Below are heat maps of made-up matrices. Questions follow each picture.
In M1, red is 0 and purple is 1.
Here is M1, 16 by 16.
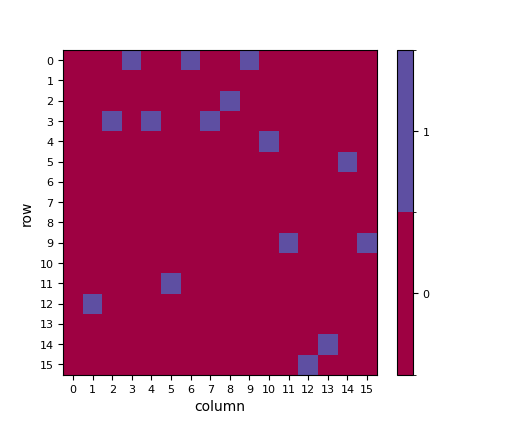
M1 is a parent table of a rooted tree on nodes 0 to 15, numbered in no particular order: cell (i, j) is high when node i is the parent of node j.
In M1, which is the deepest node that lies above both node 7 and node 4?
3
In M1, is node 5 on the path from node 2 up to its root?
no
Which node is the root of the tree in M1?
0
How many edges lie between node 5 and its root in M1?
3
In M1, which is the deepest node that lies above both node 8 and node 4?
3
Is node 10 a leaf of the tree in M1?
yes
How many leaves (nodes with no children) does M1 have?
6
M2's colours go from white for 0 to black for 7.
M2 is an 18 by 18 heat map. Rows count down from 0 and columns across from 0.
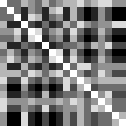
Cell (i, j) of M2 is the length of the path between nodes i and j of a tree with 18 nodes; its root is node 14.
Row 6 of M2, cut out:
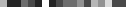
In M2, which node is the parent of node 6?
15
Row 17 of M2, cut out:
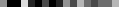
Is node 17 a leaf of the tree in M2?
yes
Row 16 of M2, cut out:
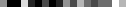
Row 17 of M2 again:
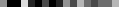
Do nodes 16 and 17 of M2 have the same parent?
yes
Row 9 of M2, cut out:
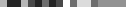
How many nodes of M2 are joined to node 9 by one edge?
2
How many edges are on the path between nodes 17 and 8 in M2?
6
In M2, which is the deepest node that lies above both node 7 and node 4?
10
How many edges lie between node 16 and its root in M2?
4
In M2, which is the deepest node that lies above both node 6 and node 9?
0
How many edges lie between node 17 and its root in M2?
4
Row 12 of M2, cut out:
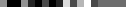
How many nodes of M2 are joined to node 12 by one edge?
1
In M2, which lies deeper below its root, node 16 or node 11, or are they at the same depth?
node 16
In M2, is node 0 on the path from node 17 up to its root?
yes
